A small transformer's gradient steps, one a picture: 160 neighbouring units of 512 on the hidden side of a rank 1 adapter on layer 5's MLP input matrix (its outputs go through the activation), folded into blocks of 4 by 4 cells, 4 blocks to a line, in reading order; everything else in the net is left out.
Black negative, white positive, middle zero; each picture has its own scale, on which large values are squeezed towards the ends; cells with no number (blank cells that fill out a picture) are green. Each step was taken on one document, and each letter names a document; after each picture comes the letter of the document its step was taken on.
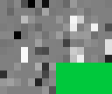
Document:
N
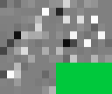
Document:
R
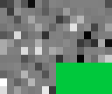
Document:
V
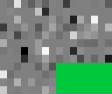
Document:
N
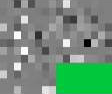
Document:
R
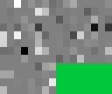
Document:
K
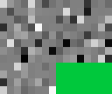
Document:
V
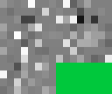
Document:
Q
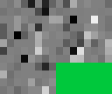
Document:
N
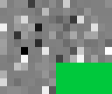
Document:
N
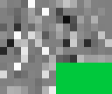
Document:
R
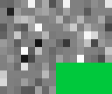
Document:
V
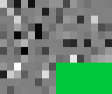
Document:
R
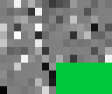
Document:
K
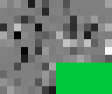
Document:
N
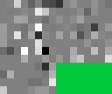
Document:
K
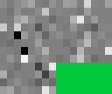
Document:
N
